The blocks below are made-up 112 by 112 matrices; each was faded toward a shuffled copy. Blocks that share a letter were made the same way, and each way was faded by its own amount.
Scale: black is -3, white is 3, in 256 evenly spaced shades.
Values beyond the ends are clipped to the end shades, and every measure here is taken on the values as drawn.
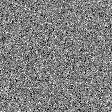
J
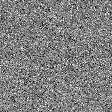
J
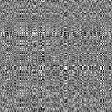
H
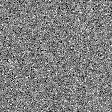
J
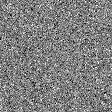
J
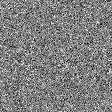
J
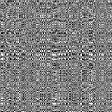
H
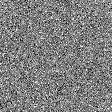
J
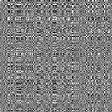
H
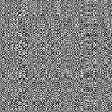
H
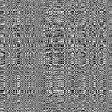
H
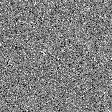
J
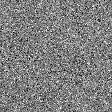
J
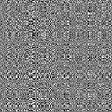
H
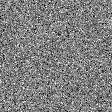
J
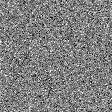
J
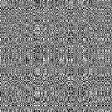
H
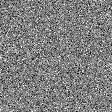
J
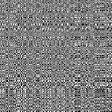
H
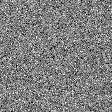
J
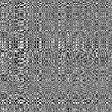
H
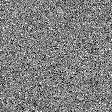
J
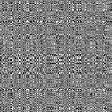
H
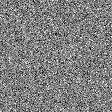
J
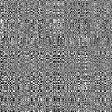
H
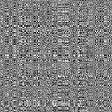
H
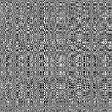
H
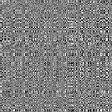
H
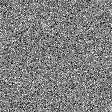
J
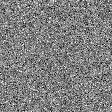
J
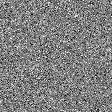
J
